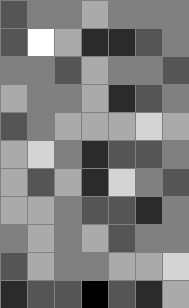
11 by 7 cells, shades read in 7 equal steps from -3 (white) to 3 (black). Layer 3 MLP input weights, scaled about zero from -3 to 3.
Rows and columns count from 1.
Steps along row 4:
up same down up down down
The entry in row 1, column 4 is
-1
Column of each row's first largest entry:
1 4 3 5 1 4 4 6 5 1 4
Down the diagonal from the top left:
1 -3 1 -1 -1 1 1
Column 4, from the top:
-1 2 -1 -1 -1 2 2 1 -1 0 3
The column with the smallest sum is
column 2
